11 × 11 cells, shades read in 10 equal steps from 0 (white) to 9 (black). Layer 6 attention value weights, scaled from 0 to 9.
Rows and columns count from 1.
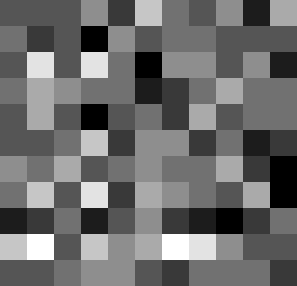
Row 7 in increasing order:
3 3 4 4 5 5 5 5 6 7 9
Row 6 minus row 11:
0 0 0 -2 3 -2 -3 2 0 3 0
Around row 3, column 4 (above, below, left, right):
9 5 6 5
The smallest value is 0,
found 2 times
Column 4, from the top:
4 9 1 5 9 2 6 1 8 2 4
